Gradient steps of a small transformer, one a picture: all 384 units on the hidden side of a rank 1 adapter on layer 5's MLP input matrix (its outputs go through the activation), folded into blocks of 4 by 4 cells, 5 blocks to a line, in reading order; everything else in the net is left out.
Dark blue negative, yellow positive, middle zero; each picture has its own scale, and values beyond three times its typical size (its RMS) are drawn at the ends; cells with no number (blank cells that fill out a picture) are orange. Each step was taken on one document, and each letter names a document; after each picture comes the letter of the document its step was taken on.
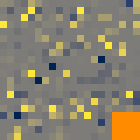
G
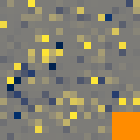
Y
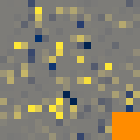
Y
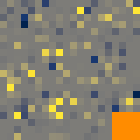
G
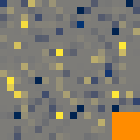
G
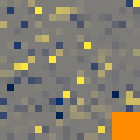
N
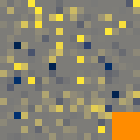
Y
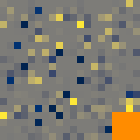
N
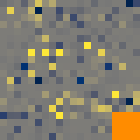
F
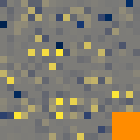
F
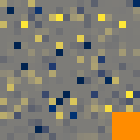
N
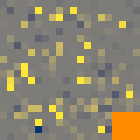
Y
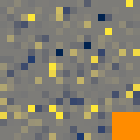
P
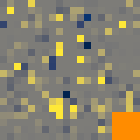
Y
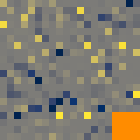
F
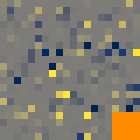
P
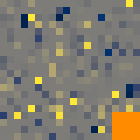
P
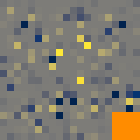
N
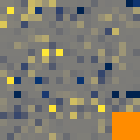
F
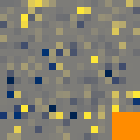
G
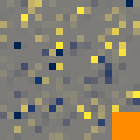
G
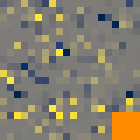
F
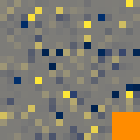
P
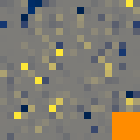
F
